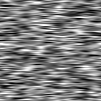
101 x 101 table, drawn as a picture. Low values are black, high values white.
Slope: none. Mirror symmetry: none. Average level on the scale: 50%. Grain: streaks across.
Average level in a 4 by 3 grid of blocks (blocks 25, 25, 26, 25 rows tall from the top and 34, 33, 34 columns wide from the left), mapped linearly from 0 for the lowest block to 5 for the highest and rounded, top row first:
350 / 254 / 223 / 241
